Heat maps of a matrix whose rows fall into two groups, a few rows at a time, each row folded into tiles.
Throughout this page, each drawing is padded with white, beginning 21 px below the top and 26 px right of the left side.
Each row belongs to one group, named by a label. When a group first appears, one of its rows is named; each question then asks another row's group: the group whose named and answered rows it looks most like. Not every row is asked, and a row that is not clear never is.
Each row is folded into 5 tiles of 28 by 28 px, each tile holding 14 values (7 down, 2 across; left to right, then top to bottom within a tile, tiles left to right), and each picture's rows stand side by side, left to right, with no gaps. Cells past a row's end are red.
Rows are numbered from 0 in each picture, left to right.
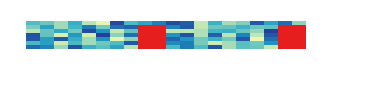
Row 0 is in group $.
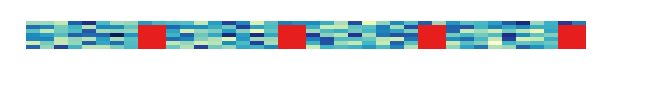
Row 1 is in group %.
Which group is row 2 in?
$
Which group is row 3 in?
%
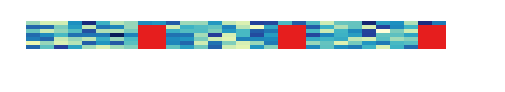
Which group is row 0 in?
%
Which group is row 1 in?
$
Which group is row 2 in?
%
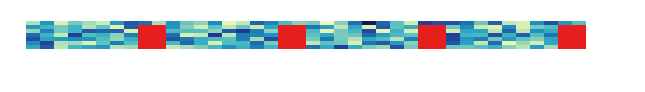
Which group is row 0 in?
$
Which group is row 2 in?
%
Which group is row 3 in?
$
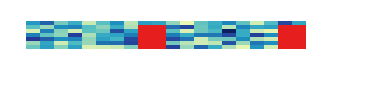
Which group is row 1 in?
%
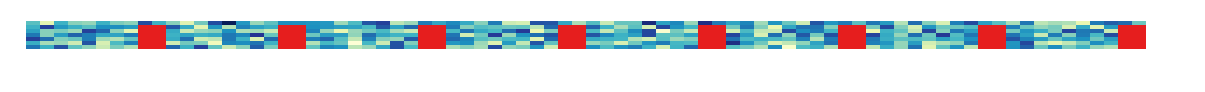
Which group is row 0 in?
%
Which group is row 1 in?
%
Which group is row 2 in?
%
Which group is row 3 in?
$
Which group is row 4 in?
%
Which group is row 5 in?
$
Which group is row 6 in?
$
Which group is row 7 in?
$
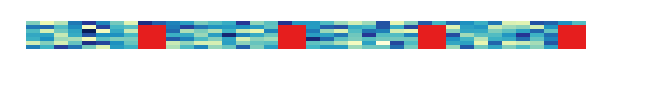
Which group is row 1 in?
%
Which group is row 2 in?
%
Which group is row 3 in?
$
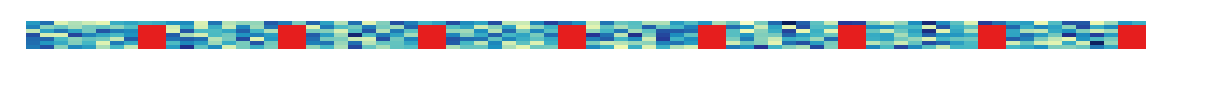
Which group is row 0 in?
$
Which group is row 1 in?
$
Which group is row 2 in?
$
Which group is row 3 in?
$
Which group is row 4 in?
$
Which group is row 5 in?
%
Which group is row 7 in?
%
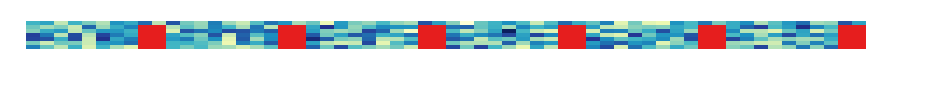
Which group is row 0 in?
$
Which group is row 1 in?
$
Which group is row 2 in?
%
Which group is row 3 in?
%
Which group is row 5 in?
%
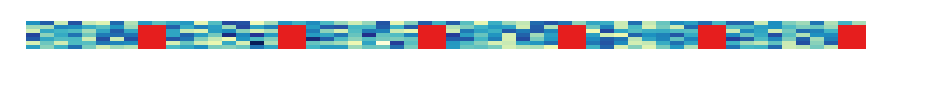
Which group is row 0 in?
$
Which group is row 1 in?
%
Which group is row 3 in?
$
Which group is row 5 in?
$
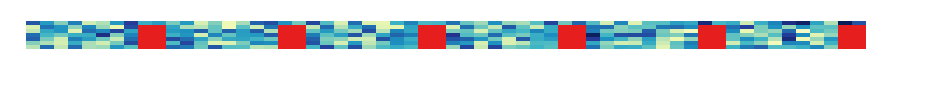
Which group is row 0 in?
$
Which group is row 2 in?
$
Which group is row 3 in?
$
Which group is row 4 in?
%
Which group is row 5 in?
%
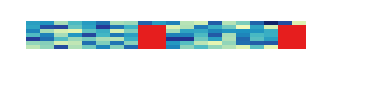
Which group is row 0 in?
%
